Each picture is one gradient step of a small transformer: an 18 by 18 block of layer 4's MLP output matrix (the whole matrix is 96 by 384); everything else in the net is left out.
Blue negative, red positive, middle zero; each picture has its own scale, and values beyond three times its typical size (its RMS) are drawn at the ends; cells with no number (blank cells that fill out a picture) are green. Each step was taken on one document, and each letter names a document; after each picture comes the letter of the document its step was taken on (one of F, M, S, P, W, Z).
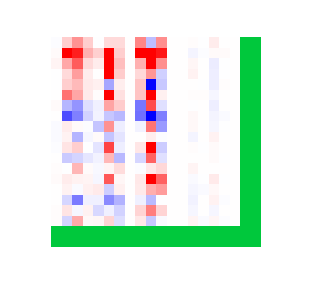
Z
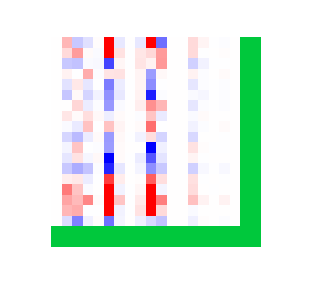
Z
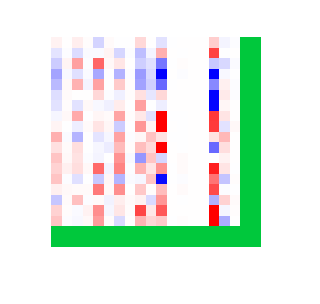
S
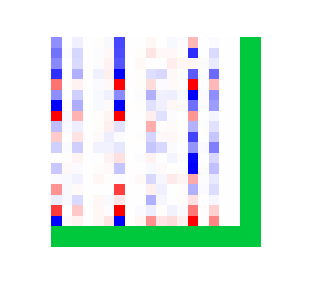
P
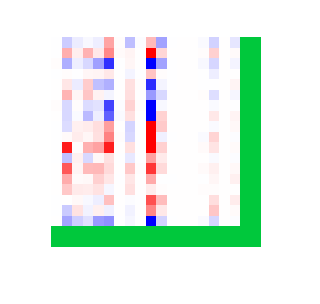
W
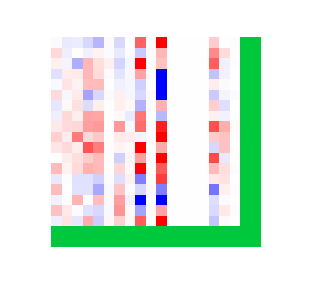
S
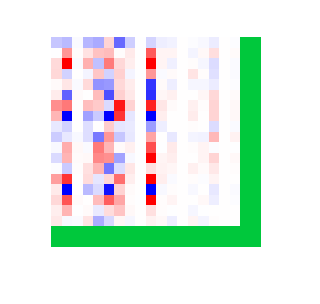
W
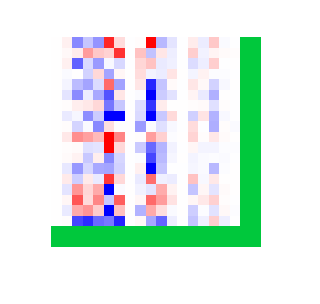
Z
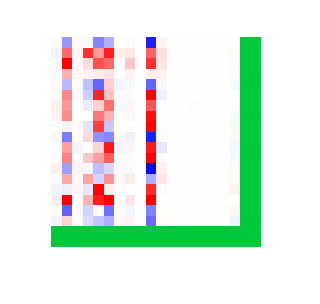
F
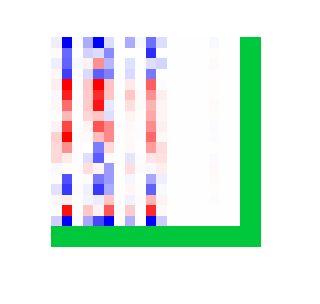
F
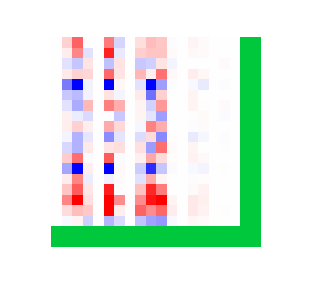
Z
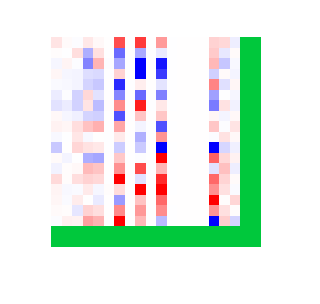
S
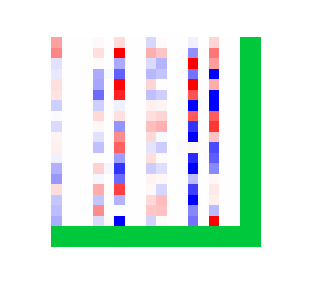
P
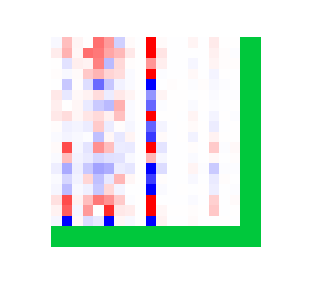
F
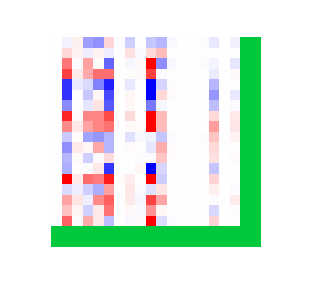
W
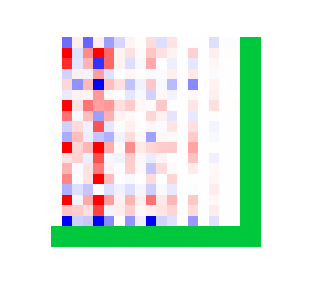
F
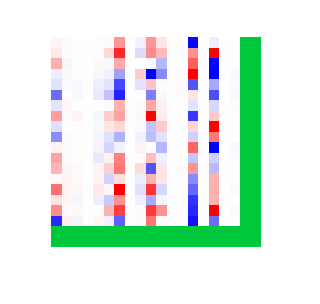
P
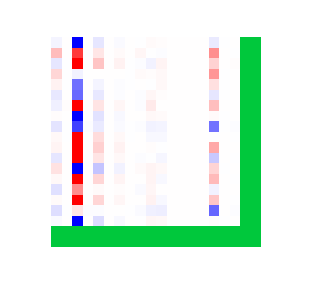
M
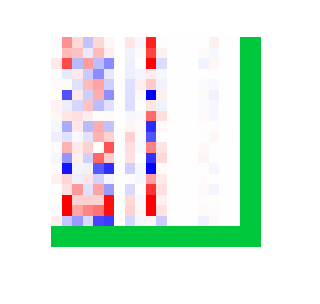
W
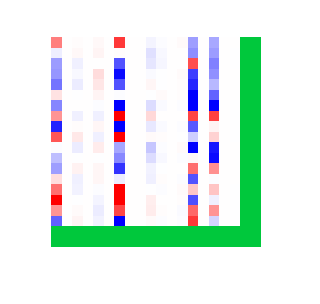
P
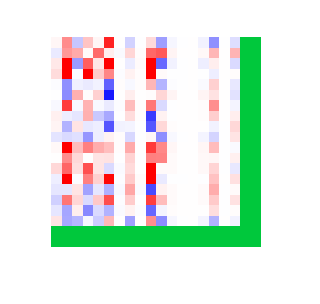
W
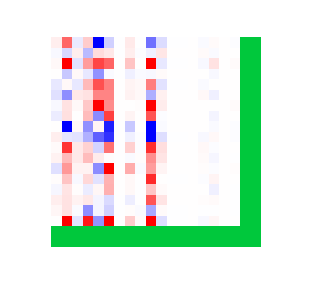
F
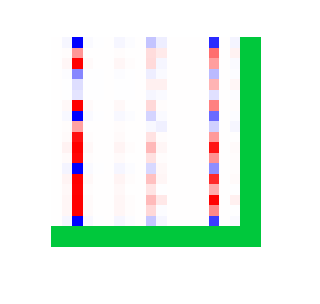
M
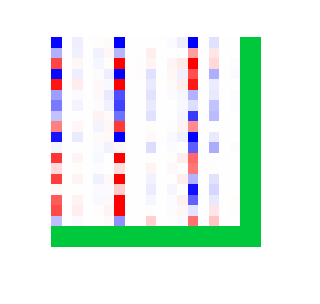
P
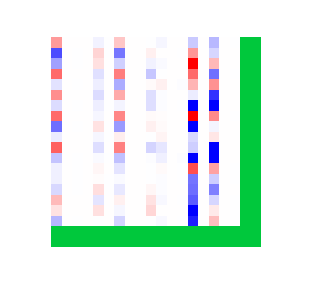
P
